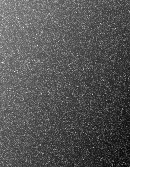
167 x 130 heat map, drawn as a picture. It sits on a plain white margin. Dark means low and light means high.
Odd rows or columns: none. Mirror symmetry: none. Slope: up to the top left. Stripes: none. Average level on the scale: 30%. Grain: fine. Ninth with the lowest average: bottom right. Ninth with the highest average: top left.
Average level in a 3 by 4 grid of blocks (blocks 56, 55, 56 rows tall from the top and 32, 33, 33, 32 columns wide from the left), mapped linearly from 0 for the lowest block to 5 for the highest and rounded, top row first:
5432
4321
3210
